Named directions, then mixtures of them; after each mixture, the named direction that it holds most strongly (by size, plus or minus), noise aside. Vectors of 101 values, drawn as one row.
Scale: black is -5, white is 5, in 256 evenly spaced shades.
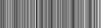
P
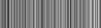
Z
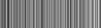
Z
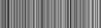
Z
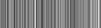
Z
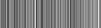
Z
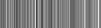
P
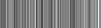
P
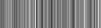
P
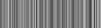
P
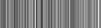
P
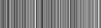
Z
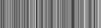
P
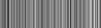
Z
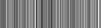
P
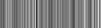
P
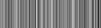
P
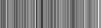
P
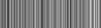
Z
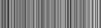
Z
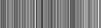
P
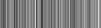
P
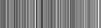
P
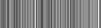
Z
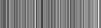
Z
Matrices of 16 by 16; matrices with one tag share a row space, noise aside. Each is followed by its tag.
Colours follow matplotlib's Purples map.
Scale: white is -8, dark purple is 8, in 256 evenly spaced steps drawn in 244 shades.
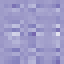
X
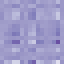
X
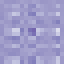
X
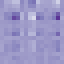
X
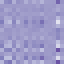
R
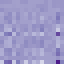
R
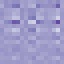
X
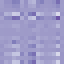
X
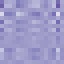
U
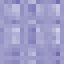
X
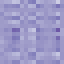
X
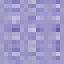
X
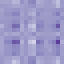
X
